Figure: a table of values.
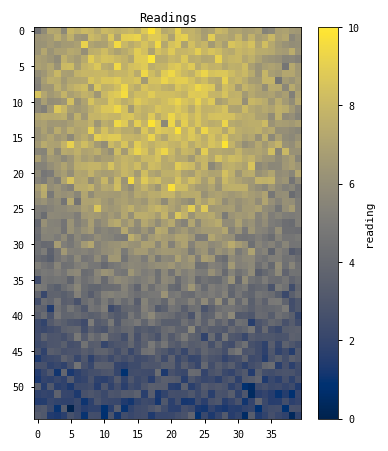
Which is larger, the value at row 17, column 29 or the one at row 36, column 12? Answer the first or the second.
the first
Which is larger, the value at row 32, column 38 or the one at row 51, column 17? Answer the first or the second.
the first
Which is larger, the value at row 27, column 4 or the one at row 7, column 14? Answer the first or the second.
the second
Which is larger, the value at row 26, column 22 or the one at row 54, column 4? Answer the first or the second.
the first
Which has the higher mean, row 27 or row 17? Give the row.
17
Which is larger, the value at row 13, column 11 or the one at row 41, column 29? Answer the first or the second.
the first
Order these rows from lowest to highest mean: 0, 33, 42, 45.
45, 42, 33, 0
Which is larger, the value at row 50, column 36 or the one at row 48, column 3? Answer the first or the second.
the first
